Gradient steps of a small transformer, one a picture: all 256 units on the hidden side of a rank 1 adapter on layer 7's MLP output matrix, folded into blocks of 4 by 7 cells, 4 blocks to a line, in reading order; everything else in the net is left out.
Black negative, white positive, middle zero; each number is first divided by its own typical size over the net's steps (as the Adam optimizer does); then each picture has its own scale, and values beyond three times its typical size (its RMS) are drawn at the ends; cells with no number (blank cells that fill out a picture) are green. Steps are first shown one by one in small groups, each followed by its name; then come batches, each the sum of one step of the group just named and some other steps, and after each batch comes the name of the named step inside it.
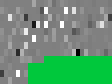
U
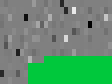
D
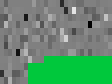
D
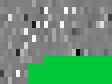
U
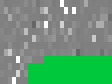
U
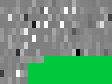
U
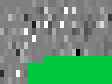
U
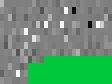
U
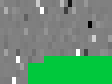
D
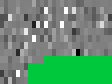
U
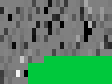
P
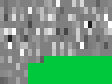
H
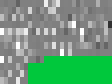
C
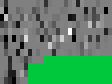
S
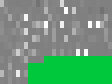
C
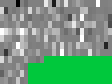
C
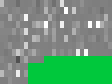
H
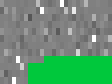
C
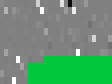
H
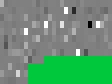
S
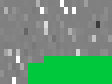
C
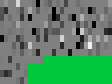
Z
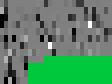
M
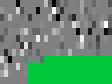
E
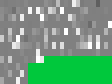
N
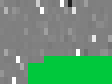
E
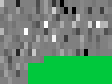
E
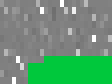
Z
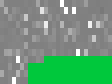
N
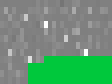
N
